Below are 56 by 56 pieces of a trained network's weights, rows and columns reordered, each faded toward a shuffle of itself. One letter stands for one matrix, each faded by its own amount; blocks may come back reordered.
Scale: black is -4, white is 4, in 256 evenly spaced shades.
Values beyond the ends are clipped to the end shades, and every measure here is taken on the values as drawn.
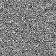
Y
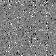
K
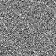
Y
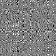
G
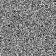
Y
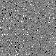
K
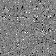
K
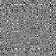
G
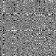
G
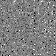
K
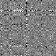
G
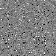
K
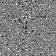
K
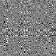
G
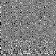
G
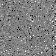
K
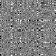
G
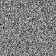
Y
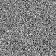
Y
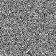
Y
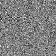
Y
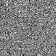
Y
